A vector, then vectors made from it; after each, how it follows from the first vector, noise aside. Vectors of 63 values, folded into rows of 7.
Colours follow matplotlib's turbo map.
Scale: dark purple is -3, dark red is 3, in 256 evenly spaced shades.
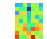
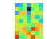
copied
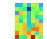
copied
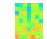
shrunk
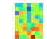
copied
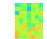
shrunk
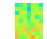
shrunk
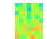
shrunk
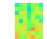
shrunk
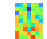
copied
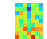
copied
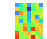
copied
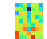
copied
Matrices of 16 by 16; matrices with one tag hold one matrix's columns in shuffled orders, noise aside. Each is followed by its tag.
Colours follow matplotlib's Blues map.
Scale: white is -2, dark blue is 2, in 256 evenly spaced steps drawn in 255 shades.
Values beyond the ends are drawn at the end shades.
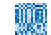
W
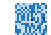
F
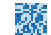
F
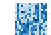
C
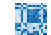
W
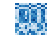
W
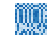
W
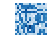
F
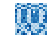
W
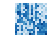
C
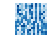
C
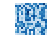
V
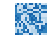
F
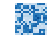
F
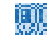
W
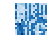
C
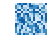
F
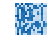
V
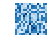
F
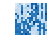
C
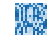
V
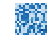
F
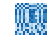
W
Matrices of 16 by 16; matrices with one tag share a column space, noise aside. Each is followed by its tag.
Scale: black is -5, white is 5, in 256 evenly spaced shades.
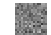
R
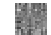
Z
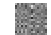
R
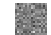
R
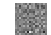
R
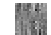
Z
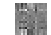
Z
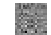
R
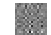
R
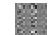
R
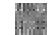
Z
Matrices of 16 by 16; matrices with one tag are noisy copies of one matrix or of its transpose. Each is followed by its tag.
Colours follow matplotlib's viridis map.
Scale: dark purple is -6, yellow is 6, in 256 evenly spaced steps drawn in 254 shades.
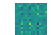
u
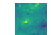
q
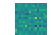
u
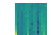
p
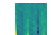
p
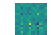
u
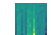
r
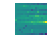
r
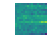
r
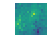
q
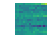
p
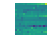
p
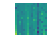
p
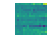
p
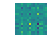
u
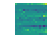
p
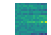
r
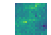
q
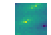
q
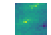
q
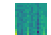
p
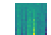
r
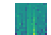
r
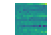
p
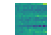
p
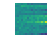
r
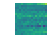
p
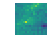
q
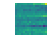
p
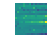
r
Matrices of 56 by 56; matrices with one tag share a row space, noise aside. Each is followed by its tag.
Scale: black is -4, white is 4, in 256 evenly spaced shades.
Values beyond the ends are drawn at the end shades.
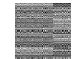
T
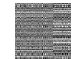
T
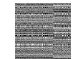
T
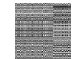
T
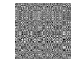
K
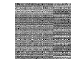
T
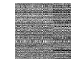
T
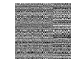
T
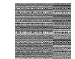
T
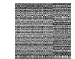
T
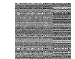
T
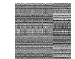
T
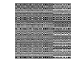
T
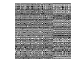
T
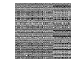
T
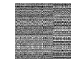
T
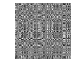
K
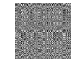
K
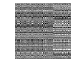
T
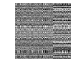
T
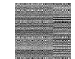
T
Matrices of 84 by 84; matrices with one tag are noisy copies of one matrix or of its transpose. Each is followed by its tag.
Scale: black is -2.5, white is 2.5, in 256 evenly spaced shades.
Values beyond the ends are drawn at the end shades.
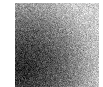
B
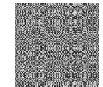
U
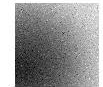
B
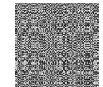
U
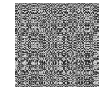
U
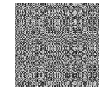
U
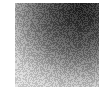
B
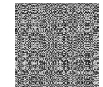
U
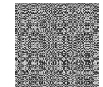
U
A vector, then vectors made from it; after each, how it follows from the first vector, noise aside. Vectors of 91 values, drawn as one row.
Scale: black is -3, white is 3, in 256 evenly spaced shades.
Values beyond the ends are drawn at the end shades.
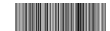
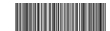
sign-scrambled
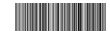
sign-scrambled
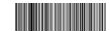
wrapped around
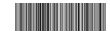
sign-scrambled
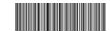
sign-scrambled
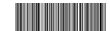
sign-scrambled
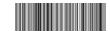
sign-scrambled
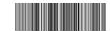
sign-scrambled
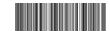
sign-scrambled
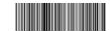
wrapped around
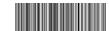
sign-scrambled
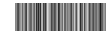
sign-scrambled
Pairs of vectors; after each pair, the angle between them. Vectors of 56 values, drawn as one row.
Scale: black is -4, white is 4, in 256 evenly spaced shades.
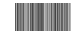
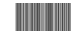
orthogonal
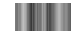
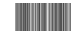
partly opposed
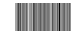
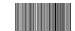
orthogonal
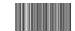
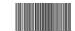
orthogonal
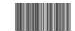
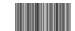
nearly parallel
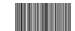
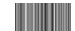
partly aligned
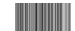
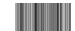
partly aligned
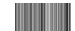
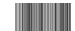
partly aligned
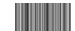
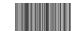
nearly parallel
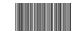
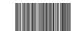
partly opposed
